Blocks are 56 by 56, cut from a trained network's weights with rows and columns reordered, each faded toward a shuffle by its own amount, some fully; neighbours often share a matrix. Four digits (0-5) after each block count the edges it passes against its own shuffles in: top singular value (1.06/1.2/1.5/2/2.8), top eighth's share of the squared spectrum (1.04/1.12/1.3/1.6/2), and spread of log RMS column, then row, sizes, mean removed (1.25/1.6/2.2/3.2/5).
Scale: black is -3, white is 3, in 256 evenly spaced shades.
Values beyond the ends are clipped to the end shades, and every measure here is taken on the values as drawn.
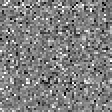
2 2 0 1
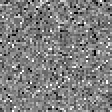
0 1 0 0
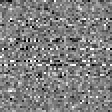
3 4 0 3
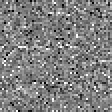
2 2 0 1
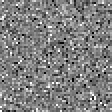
0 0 0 0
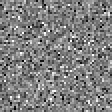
0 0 0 0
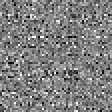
3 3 1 2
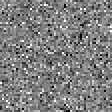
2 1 0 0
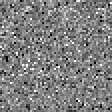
1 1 0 0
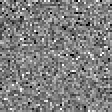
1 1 0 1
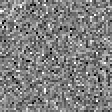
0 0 0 0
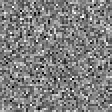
0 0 0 0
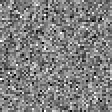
0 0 0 0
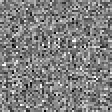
3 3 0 1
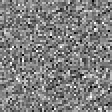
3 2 0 1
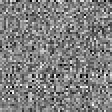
4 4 1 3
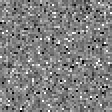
1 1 0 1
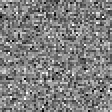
1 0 0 0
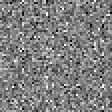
2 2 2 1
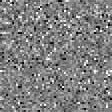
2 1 0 0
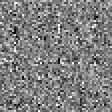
2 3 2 1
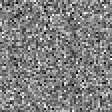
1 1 0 0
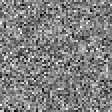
1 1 0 0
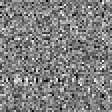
3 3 1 2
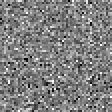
2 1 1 0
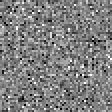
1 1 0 0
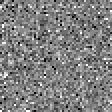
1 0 0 0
